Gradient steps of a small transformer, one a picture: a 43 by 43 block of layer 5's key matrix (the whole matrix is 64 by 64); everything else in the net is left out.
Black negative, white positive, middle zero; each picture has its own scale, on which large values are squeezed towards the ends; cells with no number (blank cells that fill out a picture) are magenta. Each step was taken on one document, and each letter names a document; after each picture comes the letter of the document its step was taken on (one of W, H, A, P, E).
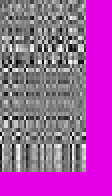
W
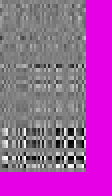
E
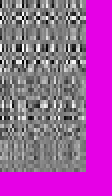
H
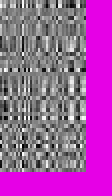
H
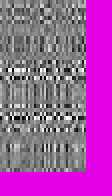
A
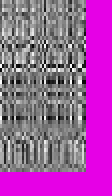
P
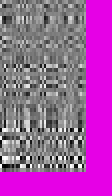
E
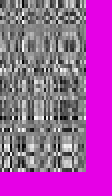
H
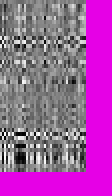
P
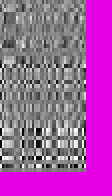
E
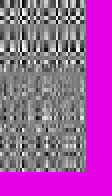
H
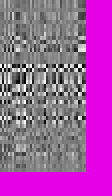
P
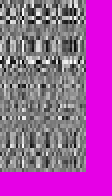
H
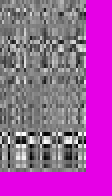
P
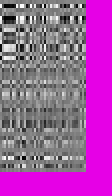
E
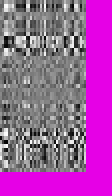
P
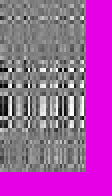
A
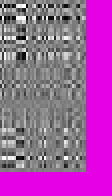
E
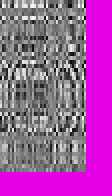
A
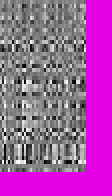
P
